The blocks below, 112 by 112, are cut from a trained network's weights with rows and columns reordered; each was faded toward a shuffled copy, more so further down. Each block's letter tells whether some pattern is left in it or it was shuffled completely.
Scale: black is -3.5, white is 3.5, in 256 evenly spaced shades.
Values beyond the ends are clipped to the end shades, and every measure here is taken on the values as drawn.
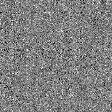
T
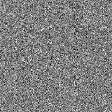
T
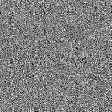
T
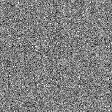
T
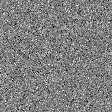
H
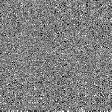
T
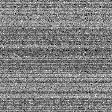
T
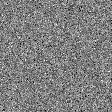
H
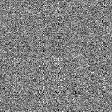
T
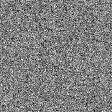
T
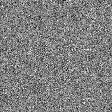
T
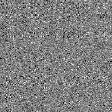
T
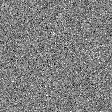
H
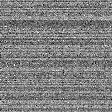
T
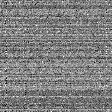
T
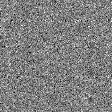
T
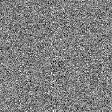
T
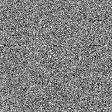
T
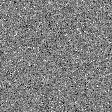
H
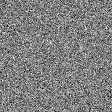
H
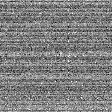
T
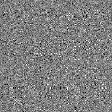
T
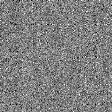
T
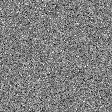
H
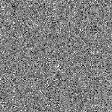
T
